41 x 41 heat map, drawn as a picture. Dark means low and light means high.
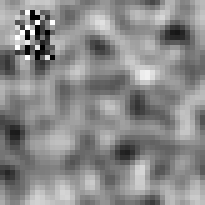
An odd patch, rougher than its surroundings, sits in the top left. The top left is the roughest part. The field is mottled with small blotches. There is no overall slope.
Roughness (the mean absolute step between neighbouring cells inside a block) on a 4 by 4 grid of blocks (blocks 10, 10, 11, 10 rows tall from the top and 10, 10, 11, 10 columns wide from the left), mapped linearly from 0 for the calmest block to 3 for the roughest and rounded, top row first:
3 0 0 1 / 1 0 0 0 / 0 0 0 0 / 0 0 0 0
